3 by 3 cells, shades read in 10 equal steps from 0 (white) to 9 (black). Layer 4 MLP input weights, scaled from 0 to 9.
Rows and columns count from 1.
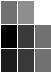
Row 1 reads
5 4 0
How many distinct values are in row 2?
3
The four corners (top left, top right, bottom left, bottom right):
5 0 8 5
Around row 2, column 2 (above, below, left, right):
4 7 9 5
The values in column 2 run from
4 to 7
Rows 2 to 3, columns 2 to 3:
7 5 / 7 5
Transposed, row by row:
5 9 8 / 4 7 7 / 0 5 5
